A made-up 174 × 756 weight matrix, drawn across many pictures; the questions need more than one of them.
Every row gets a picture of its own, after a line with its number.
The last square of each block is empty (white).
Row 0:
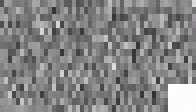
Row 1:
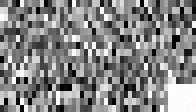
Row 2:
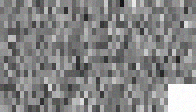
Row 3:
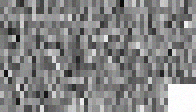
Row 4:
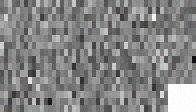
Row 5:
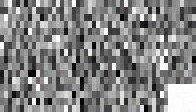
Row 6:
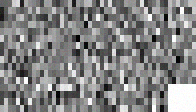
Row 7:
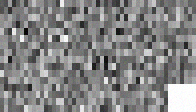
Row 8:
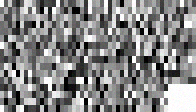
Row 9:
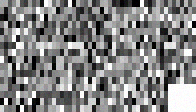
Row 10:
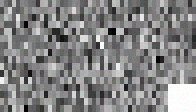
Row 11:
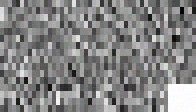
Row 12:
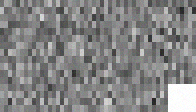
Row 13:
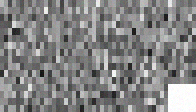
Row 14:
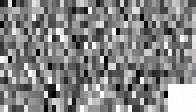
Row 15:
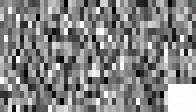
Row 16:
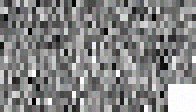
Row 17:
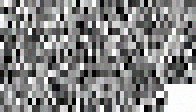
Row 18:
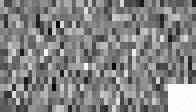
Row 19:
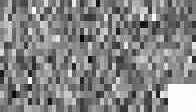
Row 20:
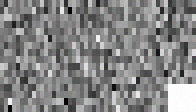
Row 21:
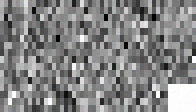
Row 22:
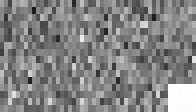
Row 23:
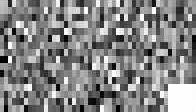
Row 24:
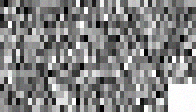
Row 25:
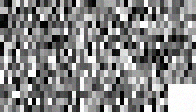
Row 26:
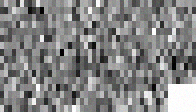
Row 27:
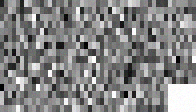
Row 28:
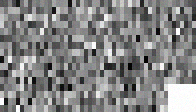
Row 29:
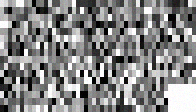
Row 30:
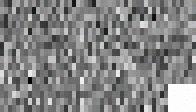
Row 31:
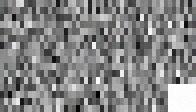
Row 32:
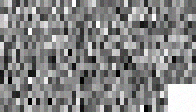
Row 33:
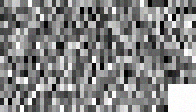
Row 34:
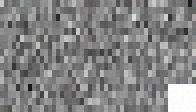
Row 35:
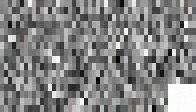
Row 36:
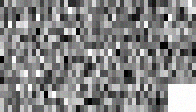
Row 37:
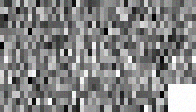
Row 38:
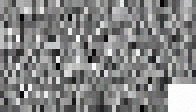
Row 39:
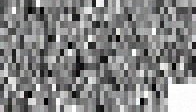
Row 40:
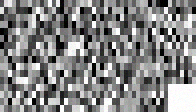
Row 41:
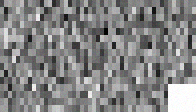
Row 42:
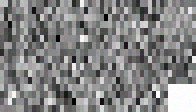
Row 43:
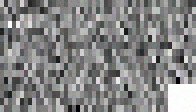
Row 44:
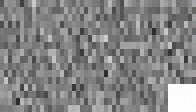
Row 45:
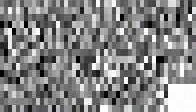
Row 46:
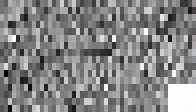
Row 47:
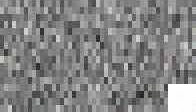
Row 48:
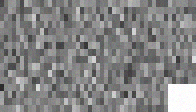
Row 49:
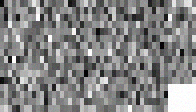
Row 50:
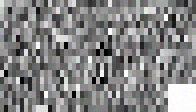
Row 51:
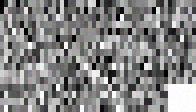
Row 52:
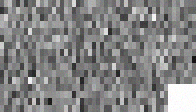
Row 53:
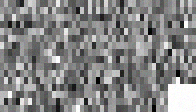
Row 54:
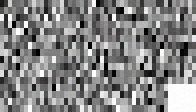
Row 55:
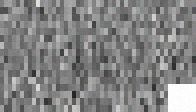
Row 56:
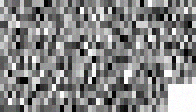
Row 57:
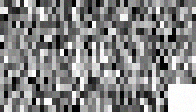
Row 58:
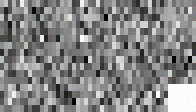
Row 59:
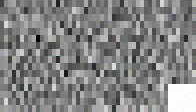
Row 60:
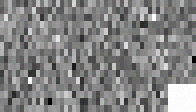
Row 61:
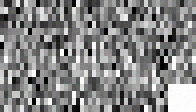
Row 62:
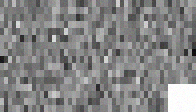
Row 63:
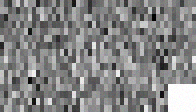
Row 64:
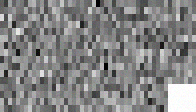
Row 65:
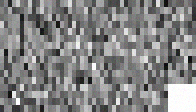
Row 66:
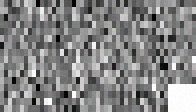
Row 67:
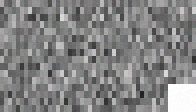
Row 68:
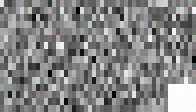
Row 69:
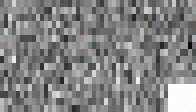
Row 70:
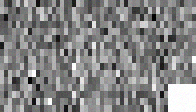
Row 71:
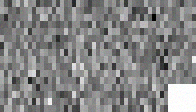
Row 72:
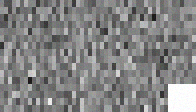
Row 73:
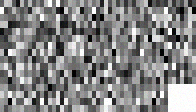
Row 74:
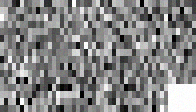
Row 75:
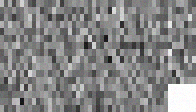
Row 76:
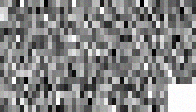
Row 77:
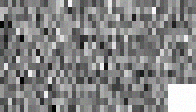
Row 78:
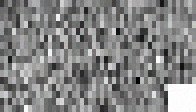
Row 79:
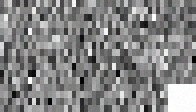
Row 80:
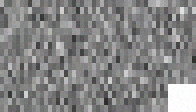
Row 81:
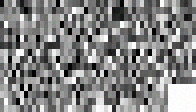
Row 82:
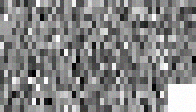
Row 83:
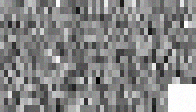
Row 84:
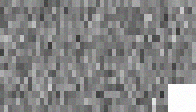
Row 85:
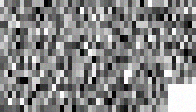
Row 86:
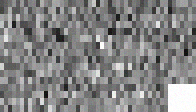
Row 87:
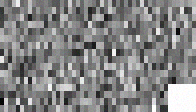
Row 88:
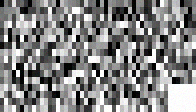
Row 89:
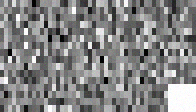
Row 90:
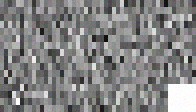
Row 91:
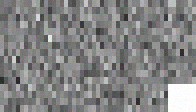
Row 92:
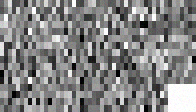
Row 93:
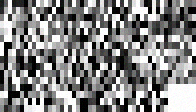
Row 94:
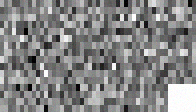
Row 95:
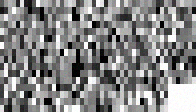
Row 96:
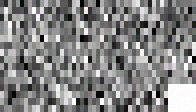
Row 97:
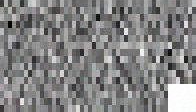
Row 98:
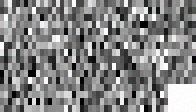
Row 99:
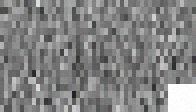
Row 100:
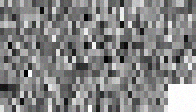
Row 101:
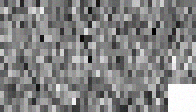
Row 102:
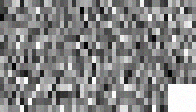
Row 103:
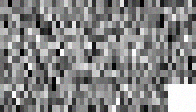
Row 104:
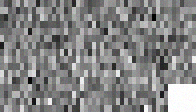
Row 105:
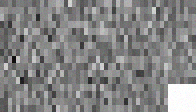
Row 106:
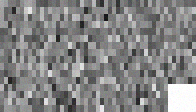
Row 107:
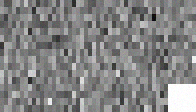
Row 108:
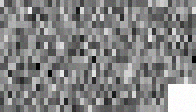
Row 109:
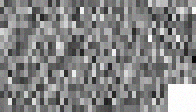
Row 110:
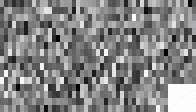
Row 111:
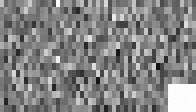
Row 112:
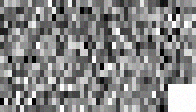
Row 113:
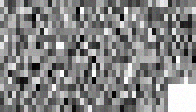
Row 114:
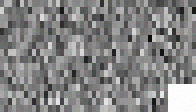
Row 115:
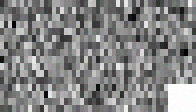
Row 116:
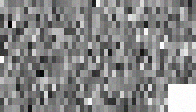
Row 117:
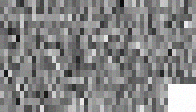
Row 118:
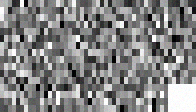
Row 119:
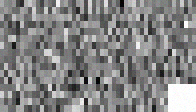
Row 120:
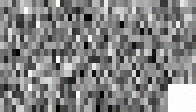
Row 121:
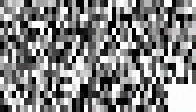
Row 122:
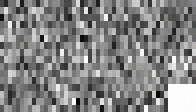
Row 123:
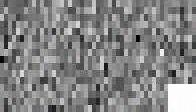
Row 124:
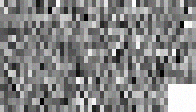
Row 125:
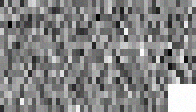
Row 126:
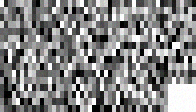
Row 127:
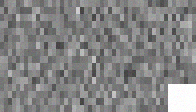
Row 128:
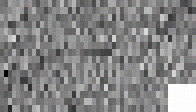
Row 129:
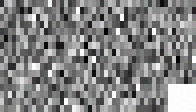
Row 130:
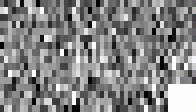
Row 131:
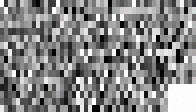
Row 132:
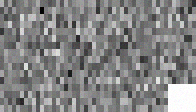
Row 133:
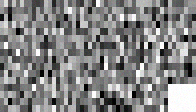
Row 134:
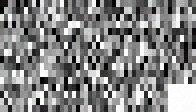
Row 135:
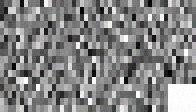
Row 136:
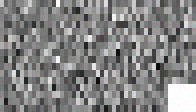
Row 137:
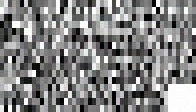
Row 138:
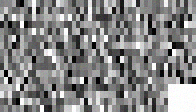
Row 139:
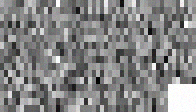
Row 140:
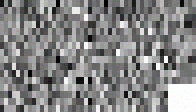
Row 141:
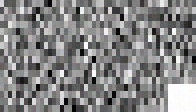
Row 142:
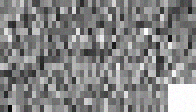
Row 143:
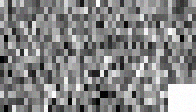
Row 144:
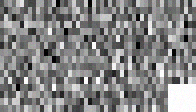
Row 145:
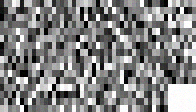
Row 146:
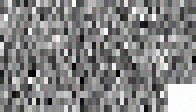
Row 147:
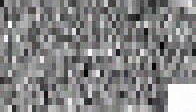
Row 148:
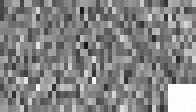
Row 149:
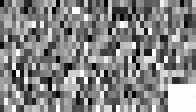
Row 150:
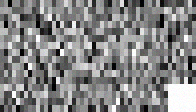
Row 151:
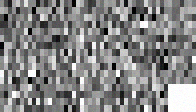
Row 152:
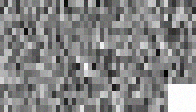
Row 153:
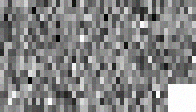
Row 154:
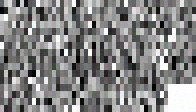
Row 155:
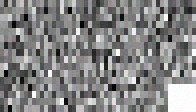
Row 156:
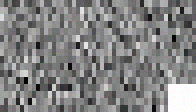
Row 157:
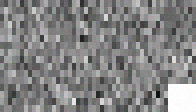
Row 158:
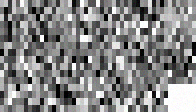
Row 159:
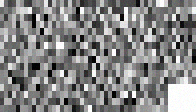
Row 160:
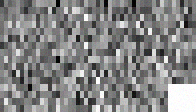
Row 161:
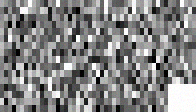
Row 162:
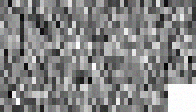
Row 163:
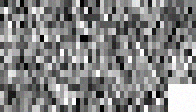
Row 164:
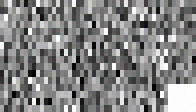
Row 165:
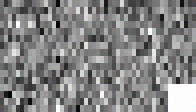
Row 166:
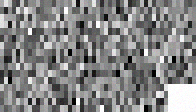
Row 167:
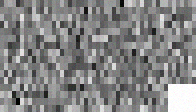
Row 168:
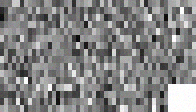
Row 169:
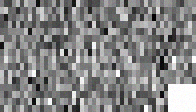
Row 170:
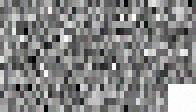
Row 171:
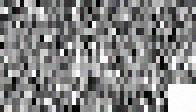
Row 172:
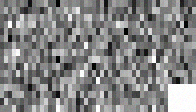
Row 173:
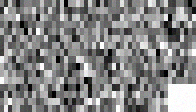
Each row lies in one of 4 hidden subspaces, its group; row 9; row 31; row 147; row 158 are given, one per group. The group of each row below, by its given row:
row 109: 9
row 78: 147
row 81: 31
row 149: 31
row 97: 31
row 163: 158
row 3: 31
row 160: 31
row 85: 9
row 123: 147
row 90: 31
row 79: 158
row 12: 9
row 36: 147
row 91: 147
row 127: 9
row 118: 9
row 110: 147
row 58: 158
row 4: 158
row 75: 31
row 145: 9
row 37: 158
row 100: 31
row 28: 9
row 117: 31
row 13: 147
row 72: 158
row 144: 31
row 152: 147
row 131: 31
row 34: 147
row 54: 147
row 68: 9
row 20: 147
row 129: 9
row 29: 147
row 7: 147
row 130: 158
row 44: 31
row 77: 147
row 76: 9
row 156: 9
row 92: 158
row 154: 158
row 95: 158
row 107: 158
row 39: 158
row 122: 158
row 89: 147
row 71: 158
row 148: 9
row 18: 31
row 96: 158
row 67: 9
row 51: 147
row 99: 158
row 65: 31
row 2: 31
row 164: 158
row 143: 147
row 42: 158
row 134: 147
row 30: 158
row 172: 31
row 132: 31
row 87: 9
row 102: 9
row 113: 9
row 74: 9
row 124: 31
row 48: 9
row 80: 9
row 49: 147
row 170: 147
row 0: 31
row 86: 147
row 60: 158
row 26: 158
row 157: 158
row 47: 147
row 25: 158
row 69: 147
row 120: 31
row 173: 147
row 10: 147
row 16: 158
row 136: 31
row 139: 31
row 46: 147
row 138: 31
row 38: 31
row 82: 158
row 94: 147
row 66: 158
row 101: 158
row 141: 9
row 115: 147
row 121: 31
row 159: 9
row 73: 9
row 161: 31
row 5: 158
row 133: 147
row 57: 158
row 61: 158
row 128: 147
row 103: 31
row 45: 147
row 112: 9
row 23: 147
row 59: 31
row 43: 31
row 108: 9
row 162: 31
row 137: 147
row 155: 147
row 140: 31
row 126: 31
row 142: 147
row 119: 31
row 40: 9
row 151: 158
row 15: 147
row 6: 9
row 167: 31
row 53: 31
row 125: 31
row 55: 158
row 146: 158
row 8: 31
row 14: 147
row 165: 31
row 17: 158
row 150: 31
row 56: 9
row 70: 158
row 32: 158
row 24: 158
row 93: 158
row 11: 9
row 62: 147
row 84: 9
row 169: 158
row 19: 158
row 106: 158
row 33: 9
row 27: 9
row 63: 158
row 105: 147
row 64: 147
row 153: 158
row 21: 158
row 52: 158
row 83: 31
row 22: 158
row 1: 9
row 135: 9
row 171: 158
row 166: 158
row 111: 31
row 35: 31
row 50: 147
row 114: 9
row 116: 147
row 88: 31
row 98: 158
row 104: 158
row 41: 147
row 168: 9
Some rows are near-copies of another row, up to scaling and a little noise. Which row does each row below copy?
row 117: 3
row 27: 48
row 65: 162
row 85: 56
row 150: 103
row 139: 83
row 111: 136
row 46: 128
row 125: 97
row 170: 94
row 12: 73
